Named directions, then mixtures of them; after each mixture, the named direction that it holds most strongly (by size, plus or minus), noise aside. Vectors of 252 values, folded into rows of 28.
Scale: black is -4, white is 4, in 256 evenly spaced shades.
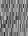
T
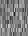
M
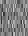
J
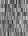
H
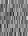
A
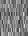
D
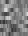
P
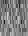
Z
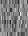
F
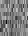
T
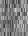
H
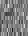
A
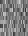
J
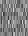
J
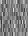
J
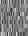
F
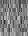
Z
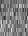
T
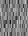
T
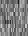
M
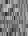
P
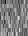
D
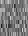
M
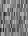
D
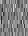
J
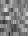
P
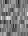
P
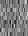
F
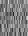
A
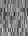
M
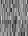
F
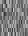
J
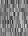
M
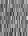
A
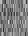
J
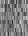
H
